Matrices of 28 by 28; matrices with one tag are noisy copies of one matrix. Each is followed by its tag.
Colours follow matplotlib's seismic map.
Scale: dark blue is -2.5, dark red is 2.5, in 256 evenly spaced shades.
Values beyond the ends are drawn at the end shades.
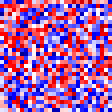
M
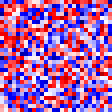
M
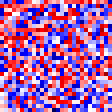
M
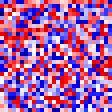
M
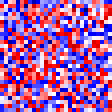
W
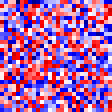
W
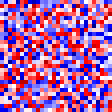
W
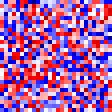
W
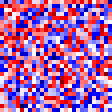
M
